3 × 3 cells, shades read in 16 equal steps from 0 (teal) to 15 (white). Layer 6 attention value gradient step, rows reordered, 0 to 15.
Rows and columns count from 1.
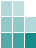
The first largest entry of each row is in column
3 3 1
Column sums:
22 22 25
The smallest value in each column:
4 3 0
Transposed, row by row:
10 8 4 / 11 8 3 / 15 10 0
